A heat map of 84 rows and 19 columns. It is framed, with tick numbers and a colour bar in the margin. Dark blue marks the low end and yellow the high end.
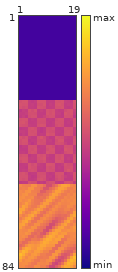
The table splits into 3 rows of 1 panel. Panel 1,1: very low, flat. Panel 2,1: middling, checkered, faint in contrast. Panel 3,1: high, slanting up to the right.
